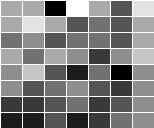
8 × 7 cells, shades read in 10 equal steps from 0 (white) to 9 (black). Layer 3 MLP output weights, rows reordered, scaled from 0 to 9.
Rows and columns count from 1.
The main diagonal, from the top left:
3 1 6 4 5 7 4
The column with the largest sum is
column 6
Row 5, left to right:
4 2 6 8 5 9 4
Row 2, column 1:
3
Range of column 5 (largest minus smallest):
4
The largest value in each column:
8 8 9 8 7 9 4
